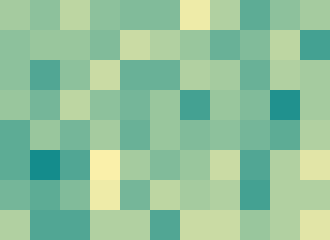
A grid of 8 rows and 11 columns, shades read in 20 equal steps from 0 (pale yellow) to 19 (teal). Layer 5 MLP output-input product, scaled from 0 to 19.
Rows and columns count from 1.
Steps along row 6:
up down down up up down down up down down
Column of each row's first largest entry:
9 11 2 10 1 2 9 2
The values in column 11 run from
2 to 15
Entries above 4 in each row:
10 10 10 11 11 8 10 8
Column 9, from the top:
13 10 12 10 11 14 15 8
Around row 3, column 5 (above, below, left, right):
4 11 4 12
